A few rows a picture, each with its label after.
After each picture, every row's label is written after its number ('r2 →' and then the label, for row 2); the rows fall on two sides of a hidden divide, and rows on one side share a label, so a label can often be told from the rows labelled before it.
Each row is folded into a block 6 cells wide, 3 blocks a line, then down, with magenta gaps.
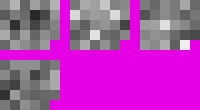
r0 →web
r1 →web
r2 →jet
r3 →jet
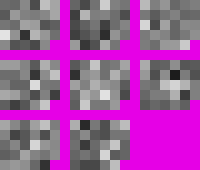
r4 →jet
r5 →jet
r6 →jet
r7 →jet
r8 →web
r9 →jet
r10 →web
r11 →jet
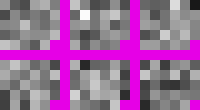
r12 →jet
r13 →jet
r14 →web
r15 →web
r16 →jet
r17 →web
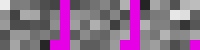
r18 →web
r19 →jet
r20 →web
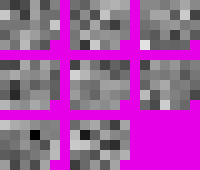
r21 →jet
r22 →jet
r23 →jet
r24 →jet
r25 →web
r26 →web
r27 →jet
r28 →web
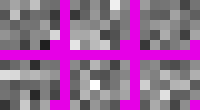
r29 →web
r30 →jet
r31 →web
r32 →web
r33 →jet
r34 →web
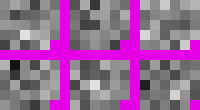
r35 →web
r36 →web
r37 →jet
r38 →jet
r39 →jet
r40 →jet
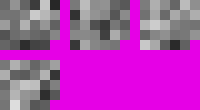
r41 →web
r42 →web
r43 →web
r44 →web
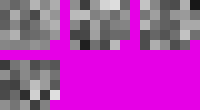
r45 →jet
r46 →jet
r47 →web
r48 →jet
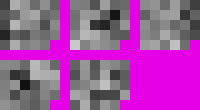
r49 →web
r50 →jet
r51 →web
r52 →web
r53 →web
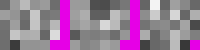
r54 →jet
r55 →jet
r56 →web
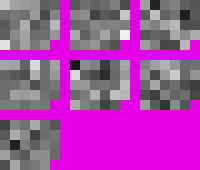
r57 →jet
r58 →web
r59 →jet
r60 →web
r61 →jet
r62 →web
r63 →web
